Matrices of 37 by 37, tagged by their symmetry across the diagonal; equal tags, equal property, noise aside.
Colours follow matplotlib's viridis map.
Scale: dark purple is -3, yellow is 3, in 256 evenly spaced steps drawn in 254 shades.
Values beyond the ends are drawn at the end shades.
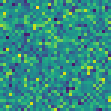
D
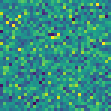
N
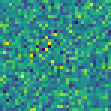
D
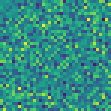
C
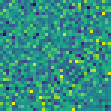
C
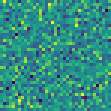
N
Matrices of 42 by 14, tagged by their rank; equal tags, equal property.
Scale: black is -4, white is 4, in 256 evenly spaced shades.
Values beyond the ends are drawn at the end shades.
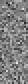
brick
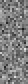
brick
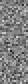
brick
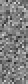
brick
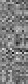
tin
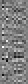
tin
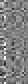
tin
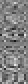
tin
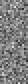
brick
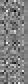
tin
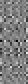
tin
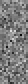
brick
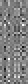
tin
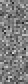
brick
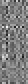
tin
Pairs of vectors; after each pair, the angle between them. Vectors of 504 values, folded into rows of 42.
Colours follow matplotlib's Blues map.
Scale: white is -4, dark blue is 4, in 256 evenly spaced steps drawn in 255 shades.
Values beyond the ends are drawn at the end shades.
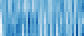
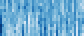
nearly opposite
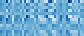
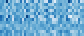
nearly parallel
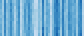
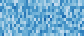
orthogonal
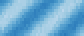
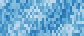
partly opposed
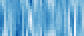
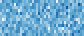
orthogonal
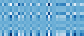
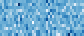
partly aligned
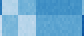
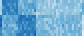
nearly opposite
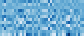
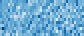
orthogonal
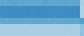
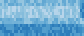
nearly opposite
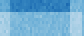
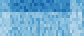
nearly parallel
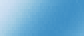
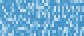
orthogonal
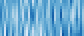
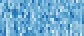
partly opposed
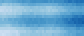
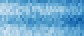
nearly parallel
